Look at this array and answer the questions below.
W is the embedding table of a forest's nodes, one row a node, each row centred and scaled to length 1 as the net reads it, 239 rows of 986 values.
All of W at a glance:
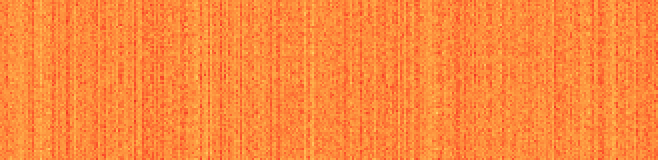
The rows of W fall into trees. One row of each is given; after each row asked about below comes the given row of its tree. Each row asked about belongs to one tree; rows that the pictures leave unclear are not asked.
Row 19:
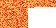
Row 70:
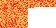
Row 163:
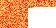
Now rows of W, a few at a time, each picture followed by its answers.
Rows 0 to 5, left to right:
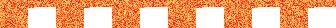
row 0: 70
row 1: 163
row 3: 70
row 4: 70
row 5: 19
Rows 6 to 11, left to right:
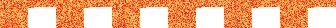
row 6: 70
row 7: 70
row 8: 70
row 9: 163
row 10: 70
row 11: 70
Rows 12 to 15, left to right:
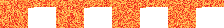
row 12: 70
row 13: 70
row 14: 163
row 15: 163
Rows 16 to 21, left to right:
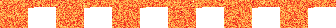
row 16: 70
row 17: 19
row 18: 70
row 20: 70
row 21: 70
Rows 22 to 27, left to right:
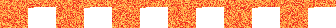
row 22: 70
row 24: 163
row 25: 163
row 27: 163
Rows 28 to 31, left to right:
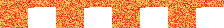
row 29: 163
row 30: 163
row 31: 163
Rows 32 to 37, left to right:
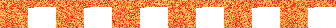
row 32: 70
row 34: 163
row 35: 70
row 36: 70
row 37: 70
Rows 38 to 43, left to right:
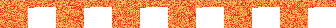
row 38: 70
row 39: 19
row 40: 163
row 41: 19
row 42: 19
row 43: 70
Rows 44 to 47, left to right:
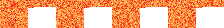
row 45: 70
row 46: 70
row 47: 19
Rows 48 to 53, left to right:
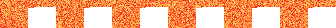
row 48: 70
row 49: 163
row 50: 163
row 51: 19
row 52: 163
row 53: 163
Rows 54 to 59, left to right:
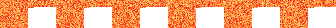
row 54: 163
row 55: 70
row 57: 70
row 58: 70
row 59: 19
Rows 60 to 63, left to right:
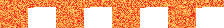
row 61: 19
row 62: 163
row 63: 19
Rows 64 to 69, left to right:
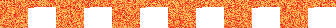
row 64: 70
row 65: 70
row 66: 163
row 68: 70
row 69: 70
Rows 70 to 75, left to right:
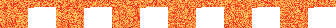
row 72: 19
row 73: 163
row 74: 70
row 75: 163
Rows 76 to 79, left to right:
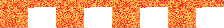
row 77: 70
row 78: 70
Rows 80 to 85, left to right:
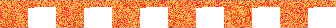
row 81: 163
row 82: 70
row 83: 70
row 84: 19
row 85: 163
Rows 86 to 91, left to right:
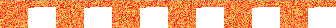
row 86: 70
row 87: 70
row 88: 19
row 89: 163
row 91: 19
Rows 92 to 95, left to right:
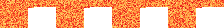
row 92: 163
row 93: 70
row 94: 163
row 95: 70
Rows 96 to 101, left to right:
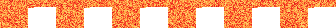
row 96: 70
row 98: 70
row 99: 70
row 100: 163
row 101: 70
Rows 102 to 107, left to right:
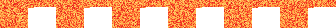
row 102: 70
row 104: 163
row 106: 70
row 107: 70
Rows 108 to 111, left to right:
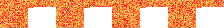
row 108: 163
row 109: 163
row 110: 70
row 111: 70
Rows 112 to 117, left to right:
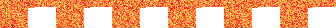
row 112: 70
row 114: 70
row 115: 70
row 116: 70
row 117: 70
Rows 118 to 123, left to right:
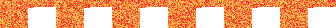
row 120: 70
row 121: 163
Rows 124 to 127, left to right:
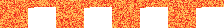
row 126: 163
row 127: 163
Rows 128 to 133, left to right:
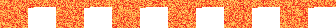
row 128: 70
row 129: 163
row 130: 70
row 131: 163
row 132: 163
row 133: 19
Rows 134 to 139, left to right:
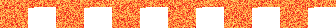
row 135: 163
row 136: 70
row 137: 70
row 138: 163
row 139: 163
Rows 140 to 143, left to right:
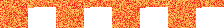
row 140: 19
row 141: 19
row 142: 163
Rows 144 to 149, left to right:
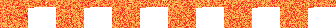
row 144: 19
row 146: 163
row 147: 19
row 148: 70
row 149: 163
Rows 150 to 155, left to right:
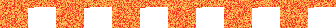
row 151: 163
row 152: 163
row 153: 163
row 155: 70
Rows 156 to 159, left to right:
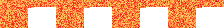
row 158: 163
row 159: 70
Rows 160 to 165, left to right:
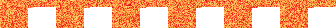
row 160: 70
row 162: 19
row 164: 163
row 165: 163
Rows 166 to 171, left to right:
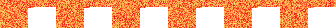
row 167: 163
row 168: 163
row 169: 163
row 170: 163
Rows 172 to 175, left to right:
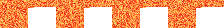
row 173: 163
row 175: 163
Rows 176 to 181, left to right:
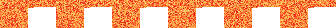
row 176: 70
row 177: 70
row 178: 70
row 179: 19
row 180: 163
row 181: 70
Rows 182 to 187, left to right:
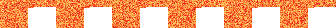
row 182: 70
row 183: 163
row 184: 70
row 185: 163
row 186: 163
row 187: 19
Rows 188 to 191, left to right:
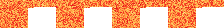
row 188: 70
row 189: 19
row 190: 70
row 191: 19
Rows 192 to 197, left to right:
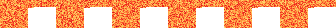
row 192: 70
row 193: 70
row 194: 70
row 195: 163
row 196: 70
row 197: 70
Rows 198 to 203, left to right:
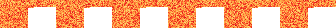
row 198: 163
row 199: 70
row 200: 19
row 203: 163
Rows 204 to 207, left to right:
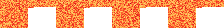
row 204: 163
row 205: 70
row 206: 19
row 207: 70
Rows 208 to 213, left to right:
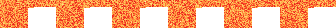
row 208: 163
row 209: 19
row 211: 19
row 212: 70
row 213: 70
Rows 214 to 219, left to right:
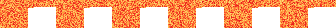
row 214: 163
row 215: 70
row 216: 163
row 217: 70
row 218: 70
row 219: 70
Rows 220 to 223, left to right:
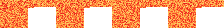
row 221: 163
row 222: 163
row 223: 163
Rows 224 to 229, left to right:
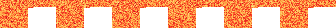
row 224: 163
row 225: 19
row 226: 70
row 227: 70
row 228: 19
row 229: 163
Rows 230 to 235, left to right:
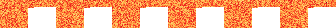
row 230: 70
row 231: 70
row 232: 163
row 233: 19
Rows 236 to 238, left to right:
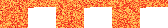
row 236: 163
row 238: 70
